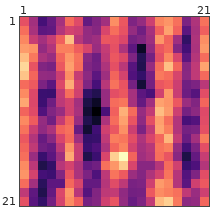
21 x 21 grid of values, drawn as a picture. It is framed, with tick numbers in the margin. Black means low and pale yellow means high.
No overall slope runs across the table. The grain runs up and down. Upright stripes repeat 4 times across the table.
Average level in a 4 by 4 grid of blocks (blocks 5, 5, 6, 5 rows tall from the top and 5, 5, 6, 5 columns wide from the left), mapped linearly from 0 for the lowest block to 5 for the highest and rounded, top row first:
3323
3123
2052
0233
